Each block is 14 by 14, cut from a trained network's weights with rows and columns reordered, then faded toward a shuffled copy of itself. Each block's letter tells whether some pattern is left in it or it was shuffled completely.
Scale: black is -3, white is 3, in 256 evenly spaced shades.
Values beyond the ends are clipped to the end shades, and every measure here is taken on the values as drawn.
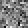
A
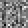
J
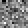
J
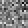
J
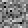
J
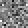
A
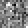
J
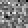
A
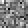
A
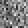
A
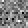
A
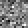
A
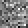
J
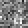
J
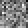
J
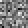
J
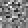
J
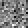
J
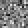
A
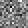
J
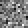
A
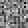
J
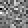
J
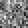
A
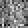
J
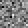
A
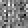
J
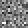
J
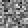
A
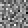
A
